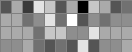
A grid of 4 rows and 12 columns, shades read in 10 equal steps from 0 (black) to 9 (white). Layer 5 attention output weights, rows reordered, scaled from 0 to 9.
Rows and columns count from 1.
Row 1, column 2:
6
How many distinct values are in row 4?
5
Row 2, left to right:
6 6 4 5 8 4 9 3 5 4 5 5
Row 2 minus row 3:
0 0 -2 1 1 -3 4 -2 -3 -2 -1 -1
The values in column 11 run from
3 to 6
